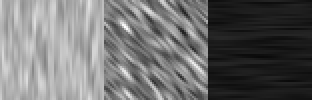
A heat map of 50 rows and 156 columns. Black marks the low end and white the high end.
The table splits into one row of 3 panels. Panel 1,1: high, streaked downward. Panel 1,2: middling, slanting down to the right, strong in contrast. Panel 1,3: very low, streaked across, faint in contrast.
